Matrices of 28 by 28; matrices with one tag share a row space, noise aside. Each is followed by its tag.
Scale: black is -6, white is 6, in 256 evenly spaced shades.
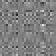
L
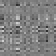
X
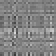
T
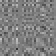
L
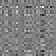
L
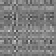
T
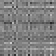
T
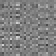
X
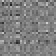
X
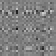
L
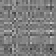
T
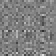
L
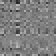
X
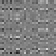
X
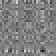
L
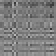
T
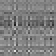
T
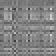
T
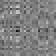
X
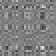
L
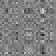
L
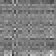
T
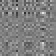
L
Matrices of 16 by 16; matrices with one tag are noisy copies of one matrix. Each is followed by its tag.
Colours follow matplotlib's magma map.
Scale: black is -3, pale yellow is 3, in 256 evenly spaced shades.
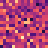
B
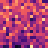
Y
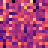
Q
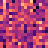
Q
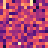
Q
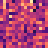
Q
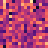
Q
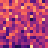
Y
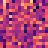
Q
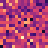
B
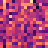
Q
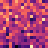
Y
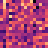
Q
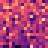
Y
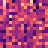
Q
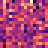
Q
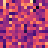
Q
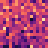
Y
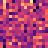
Q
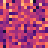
Q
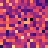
B
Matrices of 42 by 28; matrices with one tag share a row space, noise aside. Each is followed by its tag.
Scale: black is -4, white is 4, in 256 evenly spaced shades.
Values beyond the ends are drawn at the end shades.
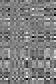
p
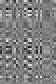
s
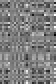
p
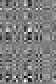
s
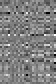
p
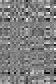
p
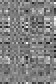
p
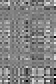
p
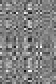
s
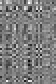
s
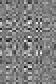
s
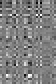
s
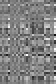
p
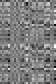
p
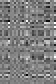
p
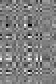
s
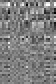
p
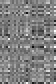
p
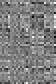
p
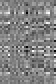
p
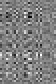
s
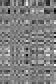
p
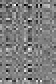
s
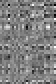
p
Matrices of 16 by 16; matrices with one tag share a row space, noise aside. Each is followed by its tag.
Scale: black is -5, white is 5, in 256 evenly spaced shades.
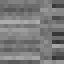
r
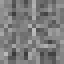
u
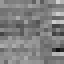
r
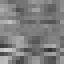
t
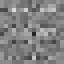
u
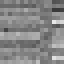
r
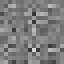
u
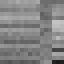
r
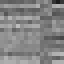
r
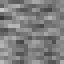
t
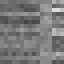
r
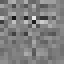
u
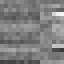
r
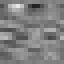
t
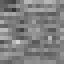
t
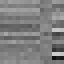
r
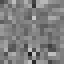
u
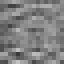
t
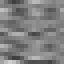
t
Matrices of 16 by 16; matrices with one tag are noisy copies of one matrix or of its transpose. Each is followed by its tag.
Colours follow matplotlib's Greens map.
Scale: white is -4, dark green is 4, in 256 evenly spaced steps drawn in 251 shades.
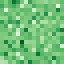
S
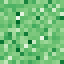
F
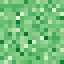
F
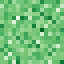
F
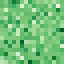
S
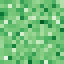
S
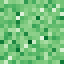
F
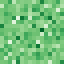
F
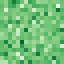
S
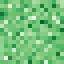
S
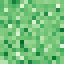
S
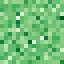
F
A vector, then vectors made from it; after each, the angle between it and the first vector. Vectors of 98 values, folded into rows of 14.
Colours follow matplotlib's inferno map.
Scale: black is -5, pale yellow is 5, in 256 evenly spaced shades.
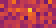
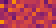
partly aligned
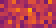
nearly parallel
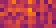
nearly parallel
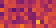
partly opposed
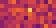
nearly parallel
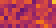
orthogonal
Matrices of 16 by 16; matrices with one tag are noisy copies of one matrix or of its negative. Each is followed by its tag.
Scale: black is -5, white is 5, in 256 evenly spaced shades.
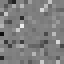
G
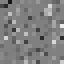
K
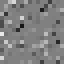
G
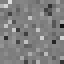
K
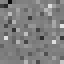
K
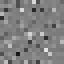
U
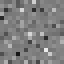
U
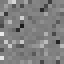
G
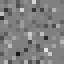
U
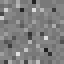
U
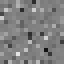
U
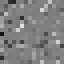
G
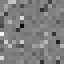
G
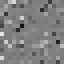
G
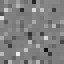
U
